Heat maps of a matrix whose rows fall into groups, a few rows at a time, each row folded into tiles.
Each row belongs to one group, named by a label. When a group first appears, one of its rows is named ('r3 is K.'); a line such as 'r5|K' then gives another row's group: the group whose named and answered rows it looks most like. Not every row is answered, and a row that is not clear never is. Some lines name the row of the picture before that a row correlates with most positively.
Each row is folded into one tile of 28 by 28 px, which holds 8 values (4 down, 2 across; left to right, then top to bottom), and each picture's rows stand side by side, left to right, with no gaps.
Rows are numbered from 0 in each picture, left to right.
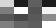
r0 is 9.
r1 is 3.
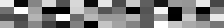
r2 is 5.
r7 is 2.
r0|9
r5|3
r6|2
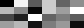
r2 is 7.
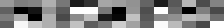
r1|2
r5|3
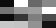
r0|2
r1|7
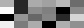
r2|2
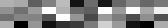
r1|7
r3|3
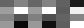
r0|7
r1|7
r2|3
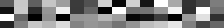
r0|5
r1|2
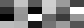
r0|2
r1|5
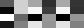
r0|5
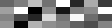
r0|7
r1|2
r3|9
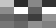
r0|9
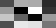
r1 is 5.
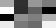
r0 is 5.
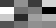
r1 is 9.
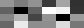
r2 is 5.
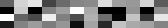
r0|5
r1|2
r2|7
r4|2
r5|2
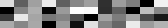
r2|7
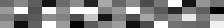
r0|7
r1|3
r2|7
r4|7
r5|3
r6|2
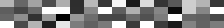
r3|9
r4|9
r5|9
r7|9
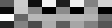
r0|5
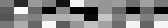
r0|3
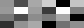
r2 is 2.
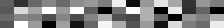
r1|7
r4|9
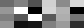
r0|7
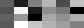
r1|2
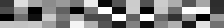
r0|2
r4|5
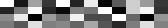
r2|2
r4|5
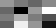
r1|7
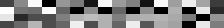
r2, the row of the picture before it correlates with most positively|0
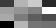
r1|9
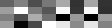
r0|7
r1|3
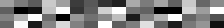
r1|5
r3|3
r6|5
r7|7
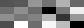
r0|3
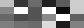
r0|9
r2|5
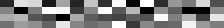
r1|9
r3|9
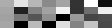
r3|9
